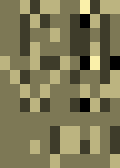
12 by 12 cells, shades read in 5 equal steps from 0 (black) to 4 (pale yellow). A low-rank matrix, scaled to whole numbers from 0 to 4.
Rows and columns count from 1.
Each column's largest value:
3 3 3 3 3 3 3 3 4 4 3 3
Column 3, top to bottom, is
3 1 1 1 2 1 3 1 2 2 2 2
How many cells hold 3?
32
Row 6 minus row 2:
0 1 0 -1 1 1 0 0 2 -1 0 1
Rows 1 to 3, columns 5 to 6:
3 3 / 1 2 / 2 3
